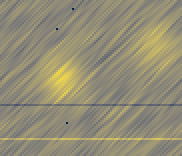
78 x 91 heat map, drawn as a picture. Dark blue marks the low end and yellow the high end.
Bumps: two. Mirror symmetry: none. Slope: none. Lone odd cells: 3, each lower than its neighbours. Odd lines: rows 53 and 70.
